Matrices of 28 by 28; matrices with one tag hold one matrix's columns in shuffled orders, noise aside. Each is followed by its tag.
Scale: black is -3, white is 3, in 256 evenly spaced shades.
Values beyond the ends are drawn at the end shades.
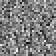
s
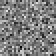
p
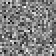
s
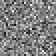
p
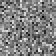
s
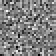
p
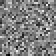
p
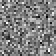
s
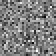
s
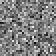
s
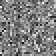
s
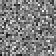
p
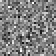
s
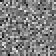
p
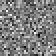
p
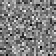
p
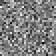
s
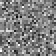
s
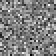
p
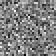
p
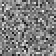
p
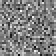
p
